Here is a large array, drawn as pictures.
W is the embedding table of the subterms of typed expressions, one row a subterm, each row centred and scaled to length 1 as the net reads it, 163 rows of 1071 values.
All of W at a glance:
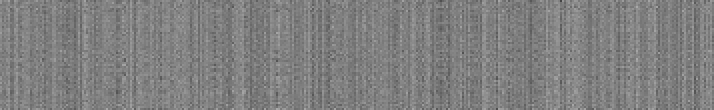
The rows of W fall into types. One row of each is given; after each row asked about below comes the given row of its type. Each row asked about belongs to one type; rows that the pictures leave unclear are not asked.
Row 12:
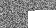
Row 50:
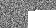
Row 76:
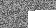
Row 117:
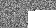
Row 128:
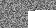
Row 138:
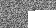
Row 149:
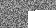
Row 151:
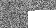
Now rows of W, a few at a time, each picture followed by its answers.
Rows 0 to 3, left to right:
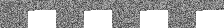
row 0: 151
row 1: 149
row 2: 128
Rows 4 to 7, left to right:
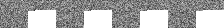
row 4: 50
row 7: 76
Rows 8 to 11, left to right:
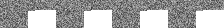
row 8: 12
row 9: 50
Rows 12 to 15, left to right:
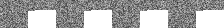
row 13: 117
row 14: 117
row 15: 138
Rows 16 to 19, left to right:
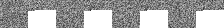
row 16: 151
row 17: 138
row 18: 138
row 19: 50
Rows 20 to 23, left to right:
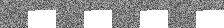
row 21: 12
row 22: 149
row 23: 151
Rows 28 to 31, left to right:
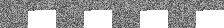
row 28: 12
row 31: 117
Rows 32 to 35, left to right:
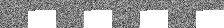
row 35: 76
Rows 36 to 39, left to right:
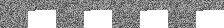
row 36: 50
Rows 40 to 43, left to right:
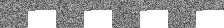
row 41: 128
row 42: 151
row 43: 149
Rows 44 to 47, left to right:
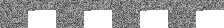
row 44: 128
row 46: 12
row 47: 128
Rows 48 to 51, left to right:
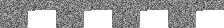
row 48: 138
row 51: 50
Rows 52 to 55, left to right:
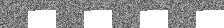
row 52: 76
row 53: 12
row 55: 128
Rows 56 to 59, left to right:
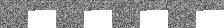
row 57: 138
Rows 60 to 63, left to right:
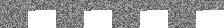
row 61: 117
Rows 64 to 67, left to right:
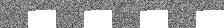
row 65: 149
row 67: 128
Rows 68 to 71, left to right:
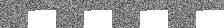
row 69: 149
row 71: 12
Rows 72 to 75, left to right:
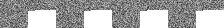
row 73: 12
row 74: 50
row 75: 138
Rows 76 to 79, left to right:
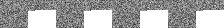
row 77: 138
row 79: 149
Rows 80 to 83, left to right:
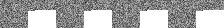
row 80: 128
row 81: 12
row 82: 117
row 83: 76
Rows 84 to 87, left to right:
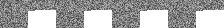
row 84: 117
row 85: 149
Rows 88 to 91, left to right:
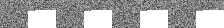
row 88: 138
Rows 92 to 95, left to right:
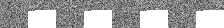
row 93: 149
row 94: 151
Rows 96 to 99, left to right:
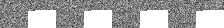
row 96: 128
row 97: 149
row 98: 117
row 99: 12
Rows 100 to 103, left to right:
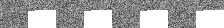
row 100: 151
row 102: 128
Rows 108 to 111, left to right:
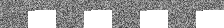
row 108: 151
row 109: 117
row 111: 76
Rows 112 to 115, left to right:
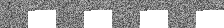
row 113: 151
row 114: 138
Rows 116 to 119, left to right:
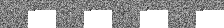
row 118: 117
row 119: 138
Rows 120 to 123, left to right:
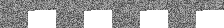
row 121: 149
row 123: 12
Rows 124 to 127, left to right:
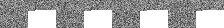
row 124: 50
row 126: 149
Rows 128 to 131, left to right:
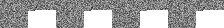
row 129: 50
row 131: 117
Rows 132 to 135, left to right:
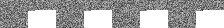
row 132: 12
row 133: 138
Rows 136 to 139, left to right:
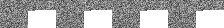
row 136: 138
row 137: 117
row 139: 117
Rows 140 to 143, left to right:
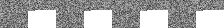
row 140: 138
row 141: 12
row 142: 76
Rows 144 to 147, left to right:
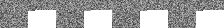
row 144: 128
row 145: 76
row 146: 149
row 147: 117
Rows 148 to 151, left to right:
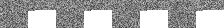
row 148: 12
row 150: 138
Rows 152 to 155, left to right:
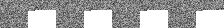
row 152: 128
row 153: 76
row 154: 128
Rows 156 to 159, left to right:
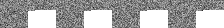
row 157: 12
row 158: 12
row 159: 76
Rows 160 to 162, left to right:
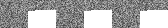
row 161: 138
